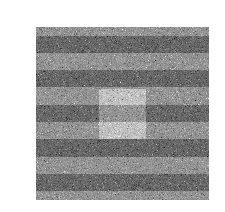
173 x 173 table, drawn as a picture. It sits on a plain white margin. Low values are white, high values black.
Average level on the scale: 50%. Odd patch: lower, in the centre. Stripes: horizontal, repeating 5 times. Ninth with the lowest average: centre. Slope: none.
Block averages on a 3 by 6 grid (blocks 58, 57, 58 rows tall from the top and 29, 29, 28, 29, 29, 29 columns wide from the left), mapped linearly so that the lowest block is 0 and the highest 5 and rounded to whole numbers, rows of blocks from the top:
5 5 5 5 5 5 | 4 4 0 0 4 4 | 5 5 5 5 5 5
